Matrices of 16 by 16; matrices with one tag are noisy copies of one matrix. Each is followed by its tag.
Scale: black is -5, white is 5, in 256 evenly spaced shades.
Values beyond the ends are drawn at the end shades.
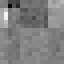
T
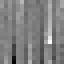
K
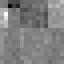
T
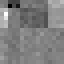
T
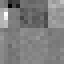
T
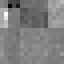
T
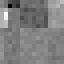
T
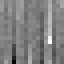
K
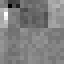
T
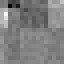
T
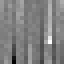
K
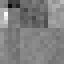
T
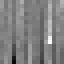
K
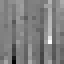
K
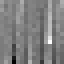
K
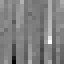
K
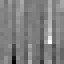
K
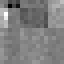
T
